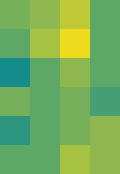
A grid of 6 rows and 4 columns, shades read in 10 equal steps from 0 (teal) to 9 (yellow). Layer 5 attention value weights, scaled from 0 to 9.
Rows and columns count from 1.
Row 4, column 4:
2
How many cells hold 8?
0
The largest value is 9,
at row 2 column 3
